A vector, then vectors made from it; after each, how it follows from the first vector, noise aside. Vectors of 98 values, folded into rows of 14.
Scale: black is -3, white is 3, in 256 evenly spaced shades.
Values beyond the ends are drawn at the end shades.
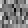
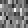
sign-scrambled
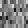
sign-scrambled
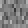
shrunk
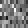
sign-scrambled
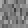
shrunk
